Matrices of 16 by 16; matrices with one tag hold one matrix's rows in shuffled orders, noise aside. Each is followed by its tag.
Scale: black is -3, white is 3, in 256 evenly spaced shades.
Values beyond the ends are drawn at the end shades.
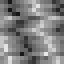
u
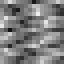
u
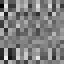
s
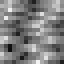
u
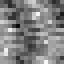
u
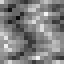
u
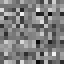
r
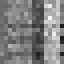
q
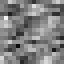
u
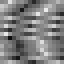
u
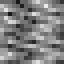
u
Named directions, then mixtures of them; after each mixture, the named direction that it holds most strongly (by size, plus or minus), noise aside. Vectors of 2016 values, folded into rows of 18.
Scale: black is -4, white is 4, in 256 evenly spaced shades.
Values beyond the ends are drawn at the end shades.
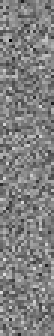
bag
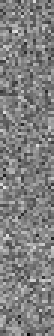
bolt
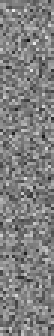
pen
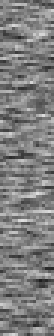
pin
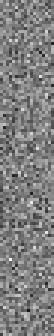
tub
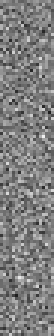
pen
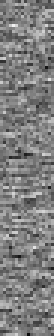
pin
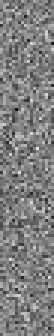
tub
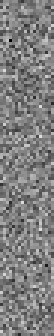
bag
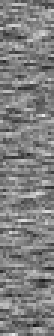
pin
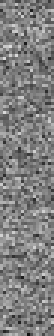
bolt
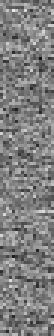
pen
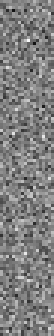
pen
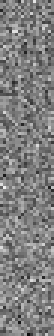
bolt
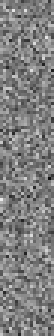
pen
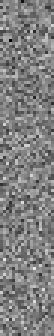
bag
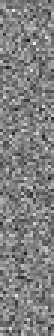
pen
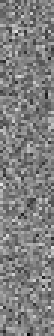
bolt
